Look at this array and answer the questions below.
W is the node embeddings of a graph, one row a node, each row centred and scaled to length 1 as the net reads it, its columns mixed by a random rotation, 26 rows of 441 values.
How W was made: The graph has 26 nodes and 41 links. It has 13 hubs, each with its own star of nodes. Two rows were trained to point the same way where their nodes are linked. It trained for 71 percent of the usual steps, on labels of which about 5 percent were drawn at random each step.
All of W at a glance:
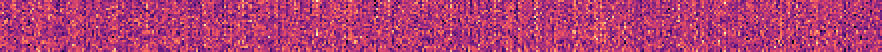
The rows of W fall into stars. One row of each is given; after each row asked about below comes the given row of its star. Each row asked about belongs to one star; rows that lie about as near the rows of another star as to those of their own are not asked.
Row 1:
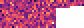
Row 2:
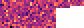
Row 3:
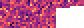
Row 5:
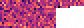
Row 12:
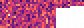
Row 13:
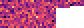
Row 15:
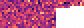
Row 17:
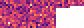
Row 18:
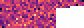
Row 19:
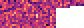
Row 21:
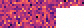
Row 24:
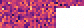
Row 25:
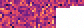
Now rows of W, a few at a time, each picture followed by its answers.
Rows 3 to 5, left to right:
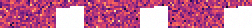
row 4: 2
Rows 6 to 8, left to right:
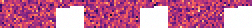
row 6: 18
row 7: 13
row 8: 24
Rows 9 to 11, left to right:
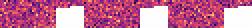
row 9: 25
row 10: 3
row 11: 17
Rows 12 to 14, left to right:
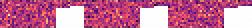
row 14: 19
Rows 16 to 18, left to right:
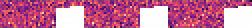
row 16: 15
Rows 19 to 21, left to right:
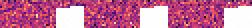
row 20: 21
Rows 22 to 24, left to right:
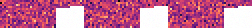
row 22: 12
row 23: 1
